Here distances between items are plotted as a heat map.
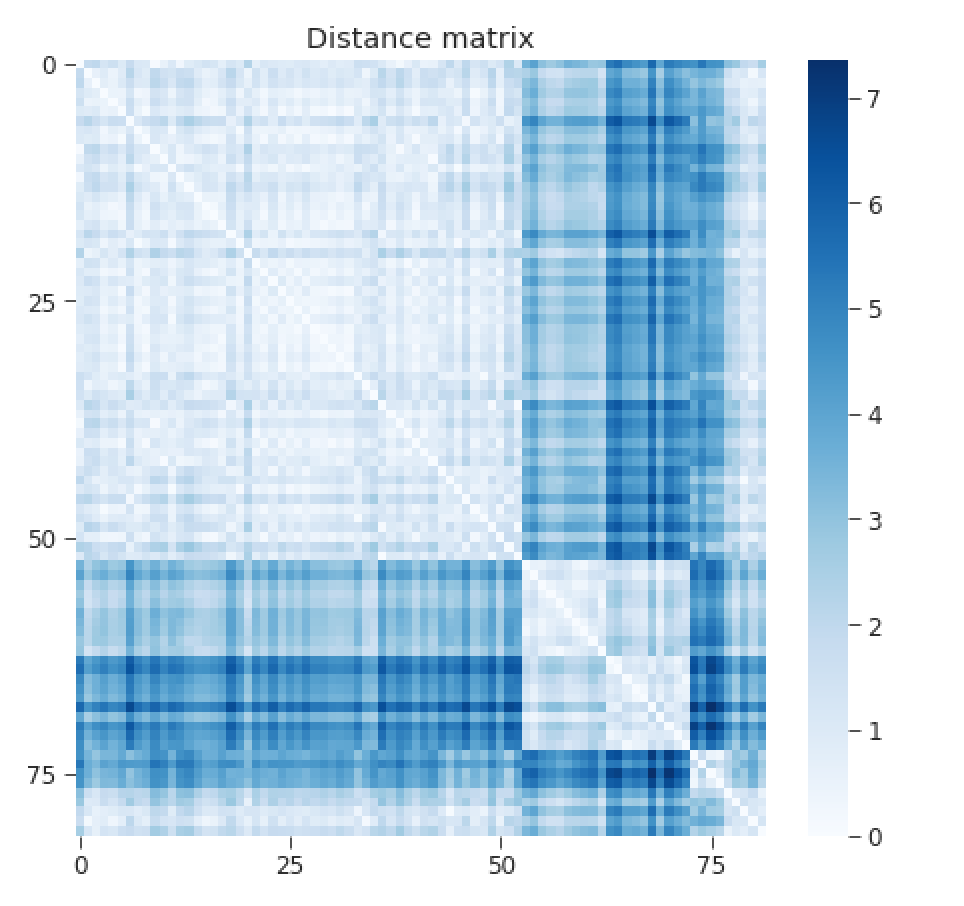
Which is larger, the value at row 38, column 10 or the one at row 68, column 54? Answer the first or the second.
the second
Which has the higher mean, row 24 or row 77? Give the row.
77
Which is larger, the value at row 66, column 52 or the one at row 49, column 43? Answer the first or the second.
the first
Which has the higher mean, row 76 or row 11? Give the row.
76
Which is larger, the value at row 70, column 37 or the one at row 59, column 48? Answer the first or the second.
the first
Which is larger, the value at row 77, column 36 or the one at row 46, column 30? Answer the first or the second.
the first
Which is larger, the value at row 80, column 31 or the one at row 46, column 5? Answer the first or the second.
the second
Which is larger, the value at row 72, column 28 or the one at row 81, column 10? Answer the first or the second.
the first
